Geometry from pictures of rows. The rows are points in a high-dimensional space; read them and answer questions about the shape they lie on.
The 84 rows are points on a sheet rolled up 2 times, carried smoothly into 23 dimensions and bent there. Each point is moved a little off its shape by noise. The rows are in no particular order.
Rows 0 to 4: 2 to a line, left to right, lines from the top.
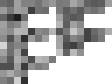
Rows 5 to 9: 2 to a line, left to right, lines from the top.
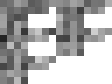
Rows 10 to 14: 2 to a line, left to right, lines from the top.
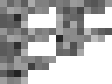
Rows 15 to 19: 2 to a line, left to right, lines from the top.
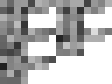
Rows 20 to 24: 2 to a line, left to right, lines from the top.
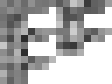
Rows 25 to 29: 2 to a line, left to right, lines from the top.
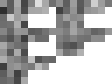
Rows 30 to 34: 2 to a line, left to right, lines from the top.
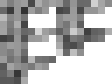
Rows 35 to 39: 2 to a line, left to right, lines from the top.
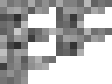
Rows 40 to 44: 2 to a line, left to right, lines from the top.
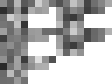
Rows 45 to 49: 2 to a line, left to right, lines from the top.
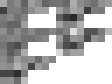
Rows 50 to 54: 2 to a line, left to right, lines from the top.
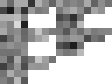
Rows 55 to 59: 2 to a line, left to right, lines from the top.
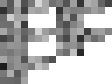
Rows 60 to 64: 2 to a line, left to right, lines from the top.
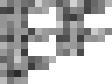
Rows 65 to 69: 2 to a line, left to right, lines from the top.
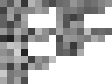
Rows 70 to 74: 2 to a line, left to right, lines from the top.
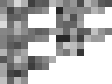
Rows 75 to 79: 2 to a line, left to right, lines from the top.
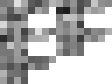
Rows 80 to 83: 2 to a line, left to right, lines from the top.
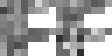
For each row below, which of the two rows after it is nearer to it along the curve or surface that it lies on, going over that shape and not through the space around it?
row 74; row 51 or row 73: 51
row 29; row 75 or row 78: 75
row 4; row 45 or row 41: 45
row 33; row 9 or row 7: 9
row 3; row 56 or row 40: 56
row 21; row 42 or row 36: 36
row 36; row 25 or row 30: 25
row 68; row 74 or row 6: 74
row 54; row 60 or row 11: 60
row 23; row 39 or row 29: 29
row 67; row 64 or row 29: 29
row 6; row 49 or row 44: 49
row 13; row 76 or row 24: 76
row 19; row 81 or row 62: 62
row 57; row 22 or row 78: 22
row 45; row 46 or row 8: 8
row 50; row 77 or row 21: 77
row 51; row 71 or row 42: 71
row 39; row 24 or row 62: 62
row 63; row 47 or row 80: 80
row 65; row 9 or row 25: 25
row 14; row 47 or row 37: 37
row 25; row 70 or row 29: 29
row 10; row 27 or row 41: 41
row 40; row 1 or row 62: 62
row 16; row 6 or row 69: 69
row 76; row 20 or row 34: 34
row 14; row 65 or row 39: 65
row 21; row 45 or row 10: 10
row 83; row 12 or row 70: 12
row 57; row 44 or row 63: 63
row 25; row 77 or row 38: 77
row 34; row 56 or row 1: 56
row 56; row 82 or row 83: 83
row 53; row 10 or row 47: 10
